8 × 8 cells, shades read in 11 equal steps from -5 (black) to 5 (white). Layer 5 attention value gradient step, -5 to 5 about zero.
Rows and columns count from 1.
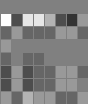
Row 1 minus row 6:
2 -1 2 1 1 -1 -1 1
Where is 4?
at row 2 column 3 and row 2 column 4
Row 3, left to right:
-1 1 -1 -1 -1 1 1 -1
